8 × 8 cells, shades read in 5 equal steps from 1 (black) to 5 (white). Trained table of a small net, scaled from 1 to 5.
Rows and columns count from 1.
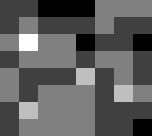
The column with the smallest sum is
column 8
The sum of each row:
16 18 20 21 20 23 21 19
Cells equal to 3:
27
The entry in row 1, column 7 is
3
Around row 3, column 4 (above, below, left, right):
2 3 3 1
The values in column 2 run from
2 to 5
